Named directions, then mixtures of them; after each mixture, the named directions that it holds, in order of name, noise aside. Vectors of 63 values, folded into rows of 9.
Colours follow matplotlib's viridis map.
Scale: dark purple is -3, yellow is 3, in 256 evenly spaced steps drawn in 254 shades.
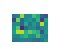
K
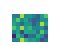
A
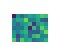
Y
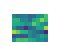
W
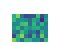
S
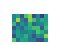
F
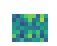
S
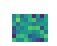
F, S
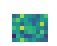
A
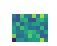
F, S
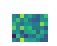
A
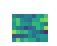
W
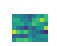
W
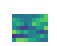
W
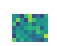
F
